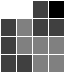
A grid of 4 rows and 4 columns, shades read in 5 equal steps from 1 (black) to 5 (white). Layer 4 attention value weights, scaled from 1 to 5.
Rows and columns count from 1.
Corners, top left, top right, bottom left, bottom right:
5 1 2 3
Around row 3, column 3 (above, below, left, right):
2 3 3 3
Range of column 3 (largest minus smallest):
1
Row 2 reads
2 3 2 2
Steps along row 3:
up same same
